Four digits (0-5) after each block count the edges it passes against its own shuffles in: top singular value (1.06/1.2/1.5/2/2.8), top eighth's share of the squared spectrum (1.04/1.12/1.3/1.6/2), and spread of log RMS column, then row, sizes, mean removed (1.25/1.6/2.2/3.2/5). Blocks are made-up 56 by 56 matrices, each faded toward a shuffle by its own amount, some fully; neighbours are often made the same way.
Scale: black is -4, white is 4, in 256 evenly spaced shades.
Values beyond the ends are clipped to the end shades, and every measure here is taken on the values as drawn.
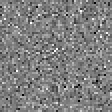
3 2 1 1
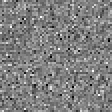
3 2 0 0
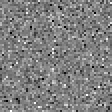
0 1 0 0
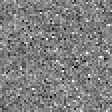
0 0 0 0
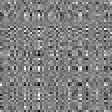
5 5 3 3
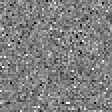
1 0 0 0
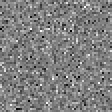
2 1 0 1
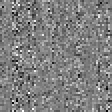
1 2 3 0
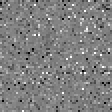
1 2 0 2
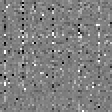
2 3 2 2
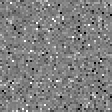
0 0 0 0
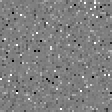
0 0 0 0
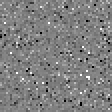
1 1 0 0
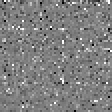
2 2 1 1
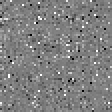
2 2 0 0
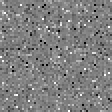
0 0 0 0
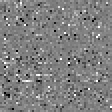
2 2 1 2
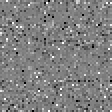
1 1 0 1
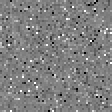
0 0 0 0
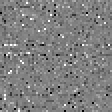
1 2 0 1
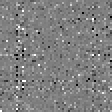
2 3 2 1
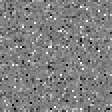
1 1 0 0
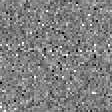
1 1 0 1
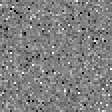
0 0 0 0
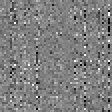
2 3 3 2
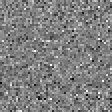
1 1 0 1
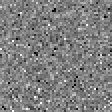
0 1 0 1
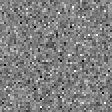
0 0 0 0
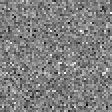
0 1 0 2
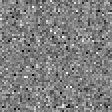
1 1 0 1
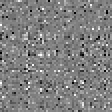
4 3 2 2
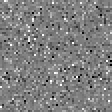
2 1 0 0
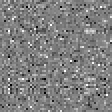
4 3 1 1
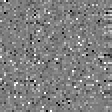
3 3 1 1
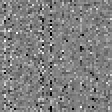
2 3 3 0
